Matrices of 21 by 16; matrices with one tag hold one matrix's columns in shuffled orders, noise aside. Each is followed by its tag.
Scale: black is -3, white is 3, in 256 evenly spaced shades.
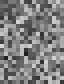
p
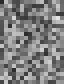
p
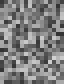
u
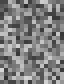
p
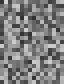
p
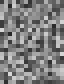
u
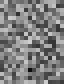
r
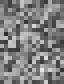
u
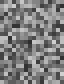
r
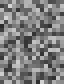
r
